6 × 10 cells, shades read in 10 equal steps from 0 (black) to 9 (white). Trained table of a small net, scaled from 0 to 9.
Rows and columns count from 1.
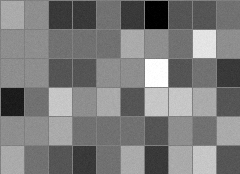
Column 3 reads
2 4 3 7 6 3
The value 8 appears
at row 2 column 9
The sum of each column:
28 28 25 20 27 26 26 28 32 23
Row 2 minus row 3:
0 0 1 1 -1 1 -4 1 4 3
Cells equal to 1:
1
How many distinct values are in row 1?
6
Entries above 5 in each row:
1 2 1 5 2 4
